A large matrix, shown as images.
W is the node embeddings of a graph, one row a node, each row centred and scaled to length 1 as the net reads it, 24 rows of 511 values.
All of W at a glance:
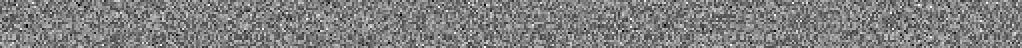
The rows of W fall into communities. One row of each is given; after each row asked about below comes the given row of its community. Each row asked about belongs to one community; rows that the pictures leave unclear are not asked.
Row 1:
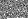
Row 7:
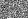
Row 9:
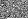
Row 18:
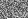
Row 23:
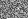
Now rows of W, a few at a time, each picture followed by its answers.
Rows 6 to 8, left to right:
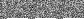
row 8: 7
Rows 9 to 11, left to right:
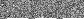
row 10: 7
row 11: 23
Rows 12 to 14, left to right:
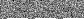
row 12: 9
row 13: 9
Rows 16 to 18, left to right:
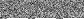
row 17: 18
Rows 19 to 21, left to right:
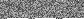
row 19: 18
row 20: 1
